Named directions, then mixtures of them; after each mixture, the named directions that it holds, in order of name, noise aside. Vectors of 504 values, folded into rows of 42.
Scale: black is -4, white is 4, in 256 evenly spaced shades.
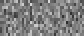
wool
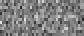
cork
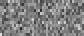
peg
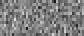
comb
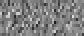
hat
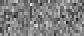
peg, wool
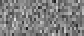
comb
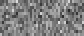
peg, wool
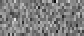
comb, wool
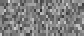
peg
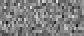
comb, cork, hat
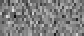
hat, wool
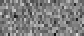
hat, wool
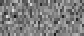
hat, peg, wool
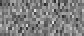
comb, hat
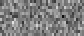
comb, peg, wool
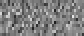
hat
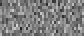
comb, hat, peg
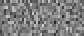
cork, hat, wool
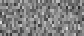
cork, peg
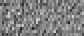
cork, hat, peg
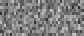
cork, peg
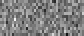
comb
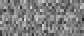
cork, peg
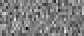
comb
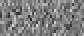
hat
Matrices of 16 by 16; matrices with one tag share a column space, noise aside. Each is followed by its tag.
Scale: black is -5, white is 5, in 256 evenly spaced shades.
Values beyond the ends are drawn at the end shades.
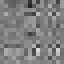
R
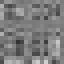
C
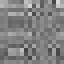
R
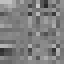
R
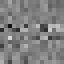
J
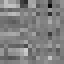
R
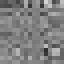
R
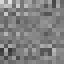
R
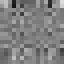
R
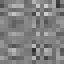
R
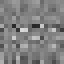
J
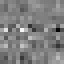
J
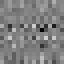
J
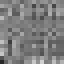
C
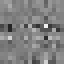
J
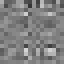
R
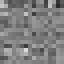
R
